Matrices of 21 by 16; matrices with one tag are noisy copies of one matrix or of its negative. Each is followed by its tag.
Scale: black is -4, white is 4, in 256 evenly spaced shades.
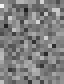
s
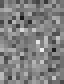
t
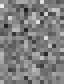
s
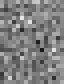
t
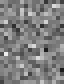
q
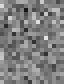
s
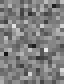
q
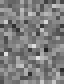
q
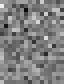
s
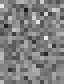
s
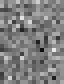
t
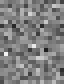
q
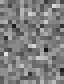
q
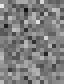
s
